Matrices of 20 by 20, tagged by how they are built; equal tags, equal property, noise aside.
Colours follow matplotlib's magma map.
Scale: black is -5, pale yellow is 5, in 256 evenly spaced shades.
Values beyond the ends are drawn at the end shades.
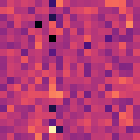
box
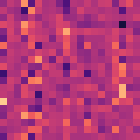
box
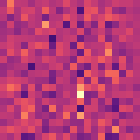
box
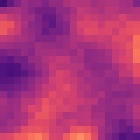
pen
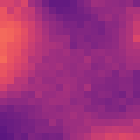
pen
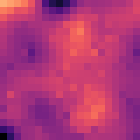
pen
